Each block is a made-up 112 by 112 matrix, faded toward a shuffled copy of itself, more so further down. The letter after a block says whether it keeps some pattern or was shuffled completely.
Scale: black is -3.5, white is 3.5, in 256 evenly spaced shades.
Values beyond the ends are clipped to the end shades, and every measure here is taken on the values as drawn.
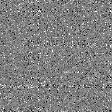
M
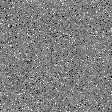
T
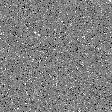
T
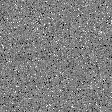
T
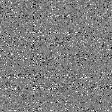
M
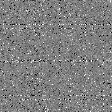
M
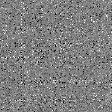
M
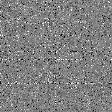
M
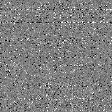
M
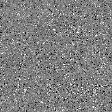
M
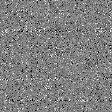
M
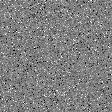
T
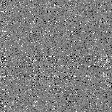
M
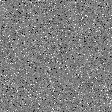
T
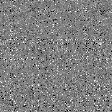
M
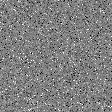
T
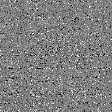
M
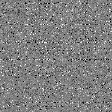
M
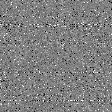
M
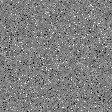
T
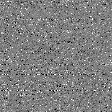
M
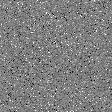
T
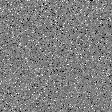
T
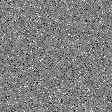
T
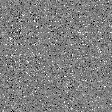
M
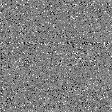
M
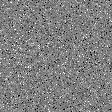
T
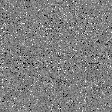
M
